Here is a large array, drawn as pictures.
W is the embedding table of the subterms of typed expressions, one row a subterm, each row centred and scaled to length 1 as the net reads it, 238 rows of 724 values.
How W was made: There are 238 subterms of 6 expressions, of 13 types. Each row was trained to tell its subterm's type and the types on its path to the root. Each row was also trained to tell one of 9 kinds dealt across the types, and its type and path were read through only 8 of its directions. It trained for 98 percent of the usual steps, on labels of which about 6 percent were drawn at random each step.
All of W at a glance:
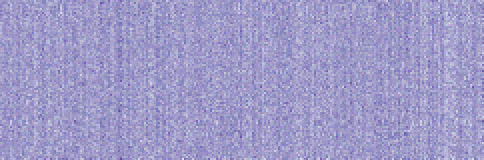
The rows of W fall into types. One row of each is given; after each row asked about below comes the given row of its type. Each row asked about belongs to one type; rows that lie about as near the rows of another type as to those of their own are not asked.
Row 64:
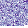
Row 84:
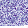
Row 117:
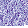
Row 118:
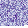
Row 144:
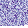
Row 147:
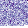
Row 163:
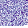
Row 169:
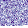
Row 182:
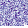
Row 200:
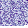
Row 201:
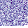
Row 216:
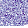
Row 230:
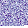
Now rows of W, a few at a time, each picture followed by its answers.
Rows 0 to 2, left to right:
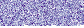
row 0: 169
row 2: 84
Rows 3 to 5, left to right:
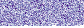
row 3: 200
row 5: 169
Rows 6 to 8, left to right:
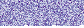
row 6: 200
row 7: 182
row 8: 182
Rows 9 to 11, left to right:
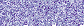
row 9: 200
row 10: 144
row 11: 200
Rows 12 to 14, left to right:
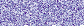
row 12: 200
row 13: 201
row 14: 118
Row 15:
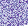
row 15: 84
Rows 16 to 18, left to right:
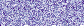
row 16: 182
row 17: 200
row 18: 147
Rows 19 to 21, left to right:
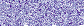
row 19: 182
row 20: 117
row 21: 64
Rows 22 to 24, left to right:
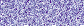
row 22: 201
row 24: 147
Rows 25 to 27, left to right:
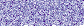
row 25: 182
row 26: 118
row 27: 163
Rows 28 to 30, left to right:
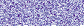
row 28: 200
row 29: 118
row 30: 117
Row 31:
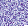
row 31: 147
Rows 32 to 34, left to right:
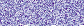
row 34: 201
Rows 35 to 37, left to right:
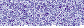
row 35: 147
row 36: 118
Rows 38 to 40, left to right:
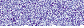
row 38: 117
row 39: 169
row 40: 144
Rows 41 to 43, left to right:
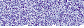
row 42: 216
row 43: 147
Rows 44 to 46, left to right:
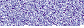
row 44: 169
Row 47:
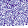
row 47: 117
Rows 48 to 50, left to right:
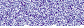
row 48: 182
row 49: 216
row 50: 169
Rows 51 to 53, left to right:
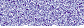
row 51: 230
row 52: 118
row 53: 64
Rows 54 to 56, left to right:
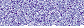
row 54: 230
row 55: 118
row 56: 144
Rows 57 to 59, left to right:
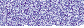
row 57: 64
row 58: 200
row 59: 182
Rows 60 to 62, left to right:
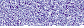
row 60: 230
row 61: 201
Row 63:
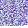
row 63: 201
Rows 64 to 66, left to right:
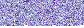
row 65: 163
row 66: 84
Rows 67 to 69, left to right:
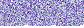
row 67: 147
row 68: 163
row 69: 200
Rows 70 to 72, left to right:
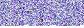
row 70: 144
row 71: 84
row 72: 117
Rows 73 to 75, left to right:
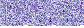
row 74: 84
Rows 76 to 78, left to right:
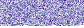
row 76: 147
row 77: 84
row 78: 84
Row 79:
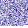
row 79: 201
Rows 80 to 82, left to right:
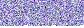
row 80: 64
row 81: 144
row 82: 201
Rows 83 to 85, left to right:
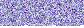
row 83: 117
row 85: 182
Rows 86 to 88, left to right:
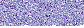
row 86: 230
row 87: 117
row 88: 230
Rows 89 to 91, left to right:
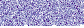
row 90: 182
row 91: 216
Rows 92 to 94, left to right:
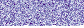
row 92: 200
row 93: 169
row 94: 147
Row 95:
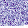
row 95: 84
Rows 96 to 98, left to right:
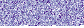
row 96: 84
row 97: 216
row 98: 147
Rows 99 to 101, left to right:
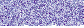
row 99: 84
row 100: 84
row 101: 201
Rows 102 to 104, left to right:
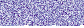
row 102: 117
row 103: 64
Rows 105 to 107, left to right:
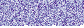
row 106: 147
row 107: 200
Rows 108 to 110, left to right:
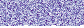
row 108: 118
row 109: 201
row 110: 118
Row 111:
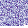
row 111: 64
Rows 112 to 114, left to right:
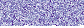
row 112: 147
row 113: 163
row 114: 230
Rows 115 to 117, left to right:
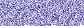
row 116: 163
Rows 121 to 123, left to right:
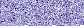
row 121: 200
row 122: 230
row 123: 200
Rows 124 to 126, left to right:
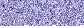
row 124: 144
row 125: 200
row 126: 147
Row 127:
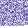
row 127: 163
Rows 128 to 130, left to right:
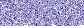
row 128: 147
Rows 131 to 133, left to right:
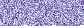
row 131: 84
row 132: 117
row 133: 64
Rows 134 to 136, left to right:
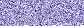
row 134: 144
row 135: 117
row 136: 201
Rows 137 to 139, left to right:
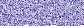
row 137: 200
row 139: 230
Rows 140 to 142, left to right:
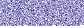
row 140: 144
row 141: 144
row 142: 144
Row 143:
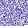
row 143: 147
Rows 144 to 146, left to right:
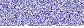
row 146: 200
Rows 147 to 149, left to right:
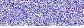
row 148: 163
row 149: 200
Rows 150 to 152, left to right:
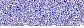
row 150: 182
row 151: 117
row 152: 147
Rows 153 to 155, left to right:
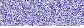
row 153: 118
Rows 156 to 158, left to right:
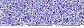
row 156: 147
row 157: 216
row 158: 118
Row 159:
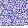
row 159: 64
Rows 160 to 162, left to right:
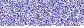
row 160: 169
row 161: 201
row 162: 163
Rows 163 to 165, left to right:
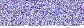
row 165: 163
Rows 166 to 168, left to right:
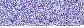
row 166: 117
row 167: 84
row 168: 216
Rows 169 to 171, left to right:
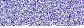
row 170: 163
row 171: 84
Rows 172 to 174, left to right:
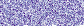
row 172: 200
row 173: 117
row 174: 84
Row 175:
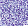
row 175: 163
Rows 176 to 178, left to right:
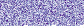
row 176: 117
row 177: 118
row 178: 230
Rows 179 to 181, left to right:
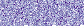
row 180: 182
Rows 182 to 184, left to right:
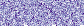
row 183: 118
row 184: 182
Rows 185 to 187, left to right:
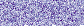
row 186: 201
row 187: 163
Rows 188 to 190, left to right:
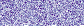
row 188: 147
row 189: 84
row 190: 169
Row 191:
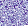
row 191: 169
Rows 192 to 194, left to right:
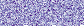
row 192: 64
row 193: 201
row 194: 118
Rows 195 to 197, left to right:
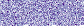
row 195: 216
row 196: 163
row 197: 163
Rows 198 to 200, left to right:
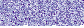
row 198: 163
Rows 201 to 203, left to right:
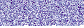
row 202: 169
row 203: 118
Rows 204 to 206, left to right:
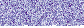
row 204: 169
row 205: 117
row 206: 169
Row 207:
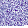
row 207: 230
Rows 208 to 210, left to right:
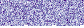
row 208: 201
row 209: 118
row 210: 117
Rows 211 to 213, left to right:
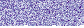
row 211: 118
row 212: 163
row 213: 182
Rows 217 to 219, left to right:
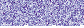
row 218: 230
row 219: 163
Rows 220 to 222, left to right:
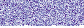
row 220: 117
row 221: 163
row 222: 163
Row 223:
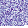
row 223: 182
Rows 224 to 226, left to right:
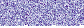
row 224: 169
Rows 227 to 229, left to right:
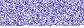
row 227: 64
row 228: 201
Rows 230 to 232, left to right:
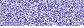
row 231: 147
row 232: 64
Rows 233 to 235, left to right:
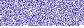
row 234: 117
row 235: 144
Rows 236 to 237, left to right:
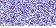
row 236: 147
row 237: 201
